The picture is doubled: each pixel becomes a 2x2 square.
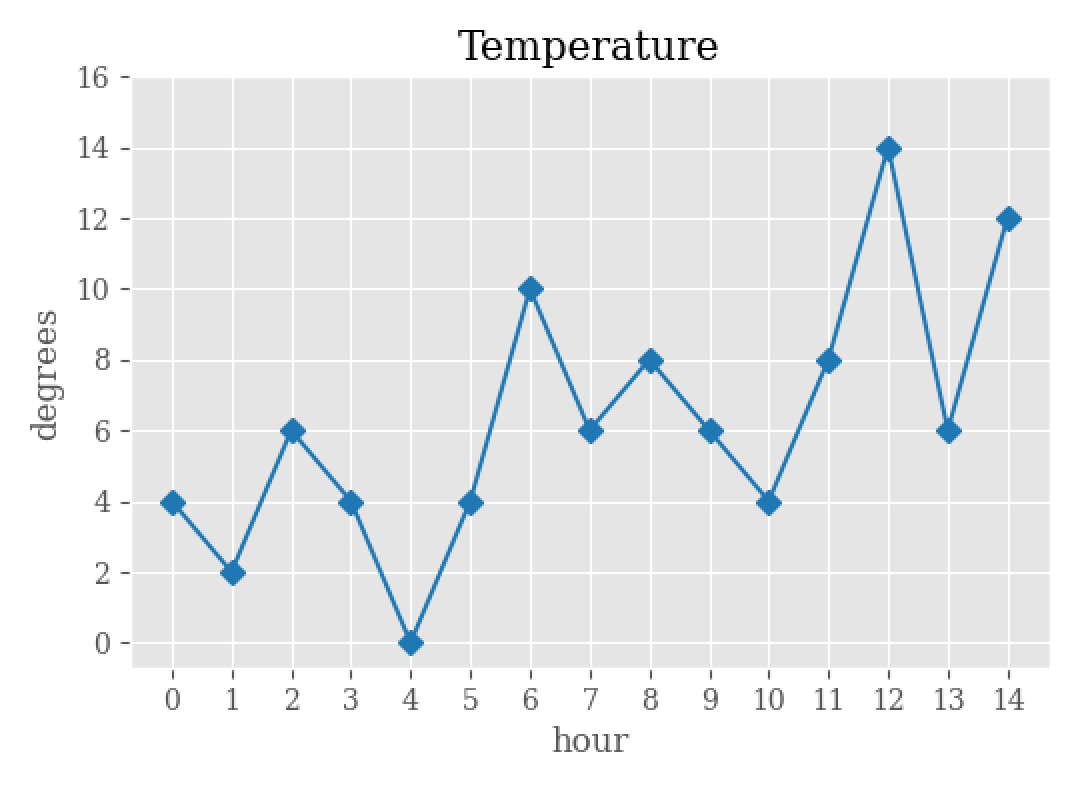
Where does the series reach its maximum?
12
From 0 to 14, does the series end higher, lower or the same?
higher
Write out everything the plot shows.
Title: Temperature
x-axis: hour, ticks 0 1 2 3 4 5 6 7 8 9 10 11 12 13 14
y-axis: degrees, ticks 0 2 4 6 8 10 12 14 16
Values:
4 2 6 4 0 4 10 6 8 6 4 8 14 6 12
